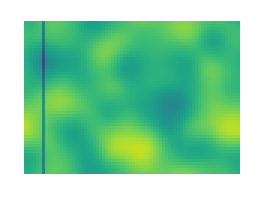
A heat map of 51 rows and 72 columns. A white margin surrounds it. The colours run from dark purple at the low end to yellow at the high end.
Overall the values sit about 70% of the way up the scale. Column 7 differs from the columns beside it. The ninth with the highest average is the bottom middle.
